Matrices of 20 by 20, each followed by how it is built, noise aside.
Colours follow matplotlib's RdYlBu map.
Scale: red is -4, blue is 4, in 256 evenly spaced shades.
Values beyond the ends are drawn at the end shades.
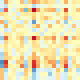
low rank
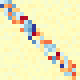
banded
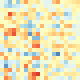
low rank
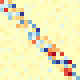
banded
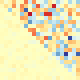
upper triangular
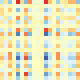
low rank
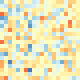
low rank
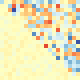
upper triangular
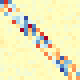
banded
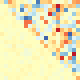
upper triangular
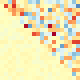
upper triangular
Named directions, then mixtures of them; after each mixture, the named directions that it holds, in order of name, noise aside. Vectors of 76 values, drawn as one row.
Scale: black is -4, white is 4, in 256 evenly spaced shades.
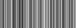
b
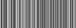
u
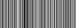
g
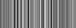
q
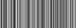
q, u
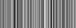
b, q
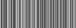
u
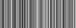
b, g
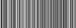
u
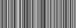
g, u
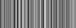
q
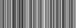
b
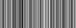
b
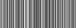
g, q
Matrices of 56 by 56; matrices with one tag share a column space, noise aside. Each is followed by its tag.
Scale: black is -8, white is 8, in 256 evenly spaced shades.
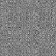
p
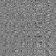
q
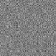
q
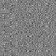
q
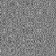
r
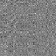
q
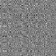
q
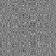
q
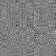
p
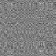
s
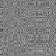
r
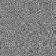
s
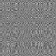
s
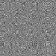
s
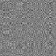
s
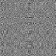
s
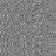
q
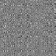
q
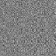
r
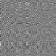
s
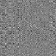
p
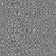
r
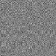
s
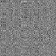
p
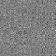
p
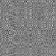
p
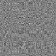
s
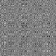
q
